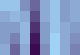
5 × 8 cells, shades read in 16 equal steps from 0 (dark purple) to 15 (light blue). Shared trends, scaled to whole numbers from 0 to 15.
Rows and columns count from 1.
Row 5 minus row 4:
1 -2 -1 -1 -1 0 0 -1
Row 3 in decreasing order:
14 13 12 11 11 11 11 3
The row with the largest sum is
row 1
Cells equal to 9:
2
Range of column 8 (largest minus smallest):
3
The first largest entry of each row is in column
1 6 6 6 6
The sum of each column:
60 54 60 16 56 72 58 54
